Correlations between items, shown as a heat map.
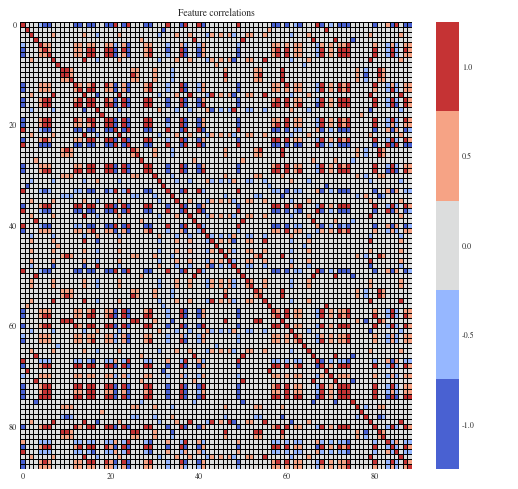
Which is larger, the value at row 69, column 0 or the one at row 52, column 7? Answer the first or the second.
the second
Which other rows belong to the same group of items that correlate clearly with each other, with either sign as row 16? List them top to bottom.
0, 4, 5, 6, 12, 13, 15, 19, 20, 21, 23, 24, 28, 29, 33, 36, 37, 40, 41, 49, 57, 58, 60, 62, 63, 67, 68, 70, 72, 73, 74, 80, 83, 84, 85, 87, 88
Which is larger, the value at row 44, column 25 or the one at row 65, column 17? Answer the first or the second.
the first
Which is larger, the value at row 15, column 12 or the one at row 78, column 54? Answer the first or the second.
the first
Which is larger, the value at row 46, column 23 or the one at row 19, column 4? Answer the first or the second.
the second
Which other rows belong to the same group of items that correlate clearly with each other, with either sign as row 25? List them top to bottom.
9, 10, 11, 26, 30, 34, 46, 53, 54, 59, 76, 78, 81, 82
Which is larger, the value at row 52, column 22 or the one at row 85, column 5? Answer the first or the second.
the first
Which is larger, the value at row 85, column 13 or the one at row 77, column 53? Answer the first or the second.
the second
